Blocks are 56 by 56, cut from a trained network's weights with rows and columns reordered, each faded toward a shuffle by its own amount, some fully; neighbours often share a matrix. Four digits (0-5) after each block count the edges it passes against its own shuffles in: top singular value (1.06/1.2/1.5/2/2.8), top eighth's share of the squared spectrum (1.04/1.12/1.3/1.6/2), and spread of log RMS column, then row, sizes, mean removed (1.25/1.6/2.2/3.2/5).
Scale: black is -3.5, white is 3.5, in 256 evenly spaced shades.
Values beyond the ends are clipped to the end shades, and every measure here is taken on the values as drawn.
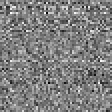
4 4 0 3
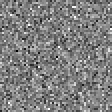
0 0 0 0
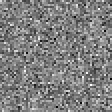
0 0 0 0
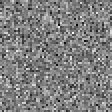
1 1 0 0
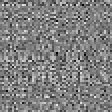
4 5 2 3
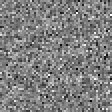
1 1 0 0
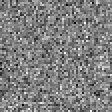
2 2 0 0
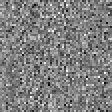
3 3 1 1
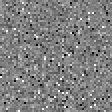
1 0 0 0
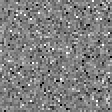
0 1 0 0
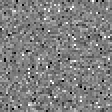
0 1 0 0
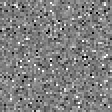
0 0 0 0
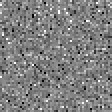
0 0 0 0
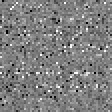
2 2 0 2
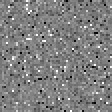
0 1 0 0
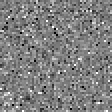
1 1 0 0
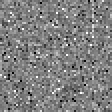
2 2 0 0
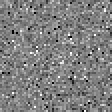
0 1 0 0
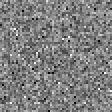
2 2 0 0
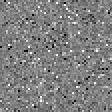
0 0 0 0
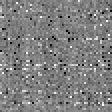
3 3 0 2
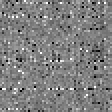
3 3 0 2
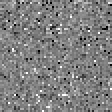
1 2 0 1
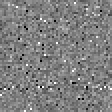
1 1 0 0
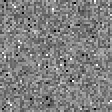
0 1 0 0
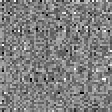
3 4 1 2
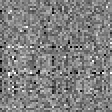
3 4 1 2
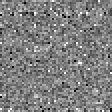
2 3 0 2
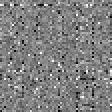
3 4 2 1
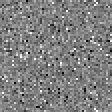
1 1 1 0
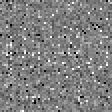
2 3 1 1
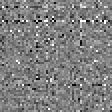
3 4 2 2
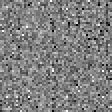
2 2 1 1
